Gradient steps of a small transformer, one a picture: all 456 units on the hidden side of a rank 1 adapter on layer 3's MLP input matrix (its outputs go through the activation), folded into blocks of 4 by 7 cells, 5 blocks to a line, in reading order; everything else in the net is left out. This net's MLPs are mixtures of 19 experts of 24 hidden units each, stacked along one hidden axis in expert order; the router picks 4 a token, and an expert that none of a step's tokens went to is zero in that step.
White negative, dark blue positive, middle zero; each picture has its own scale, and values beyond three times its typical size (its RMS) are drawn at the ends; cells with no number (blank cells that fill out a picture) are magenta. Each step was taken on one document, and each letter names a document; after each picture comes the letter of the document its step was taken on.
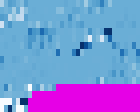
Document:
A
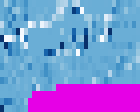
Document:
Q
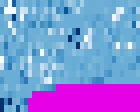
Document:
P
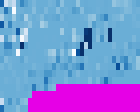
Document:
Q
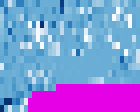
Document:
A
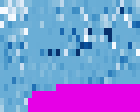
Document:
Q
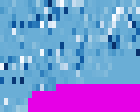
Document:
P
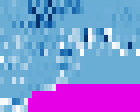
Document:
P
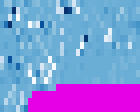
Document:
P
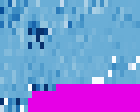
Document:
A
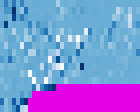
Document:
P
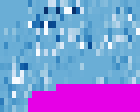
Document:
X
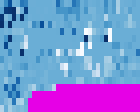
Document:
X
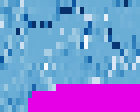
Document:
Q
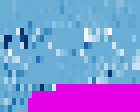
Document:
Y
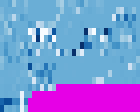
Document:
A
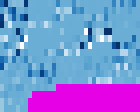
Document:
Q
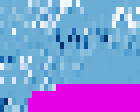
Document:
P
